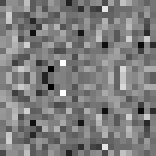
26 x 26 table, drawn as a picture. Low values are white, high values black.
Ninth with the lowest average: middle right. Stripes: none. Grain: fine. Odd rows or columns: none. Mirror symmetry: top to bottom.
